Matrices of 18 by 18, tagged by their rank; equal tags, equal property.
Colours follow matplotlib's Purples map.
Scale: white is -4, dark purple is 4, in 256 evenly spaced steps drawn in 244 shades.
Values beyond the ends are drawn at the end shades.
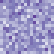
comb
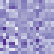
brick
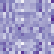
brick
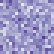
comb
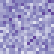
comb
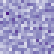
comb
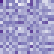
brick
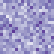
comb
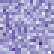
comb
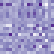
brick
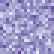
comb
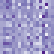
brick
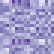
brick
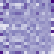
brick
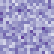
comb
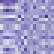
brick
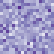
comb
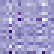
brick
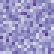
comb
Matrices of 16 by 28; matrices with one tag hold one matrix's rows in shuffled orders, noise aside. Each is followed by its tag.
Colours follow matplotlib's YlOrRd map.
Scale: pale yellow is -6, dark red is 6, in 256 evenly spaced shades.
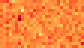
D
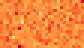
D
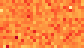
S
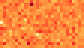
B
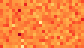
D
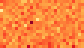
B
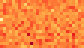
B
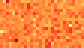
S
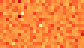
D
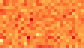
B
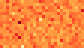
D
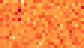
D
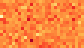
B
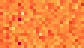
D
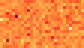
S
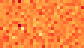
D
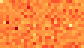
S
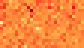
B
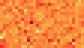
B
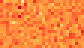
D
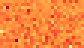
S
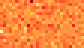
B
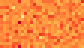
D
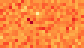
B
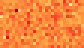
S
